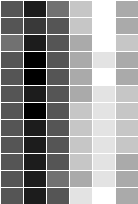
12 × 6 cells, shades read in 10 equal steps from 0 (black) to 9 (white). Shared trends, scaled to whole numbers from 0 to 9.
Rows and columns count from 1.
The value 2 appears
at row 2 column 2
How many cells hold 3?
21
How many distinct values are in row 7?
4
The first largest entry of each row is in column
5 5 5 5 5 5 5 5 5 5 5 5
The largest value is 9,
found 5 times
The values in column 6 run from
6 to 7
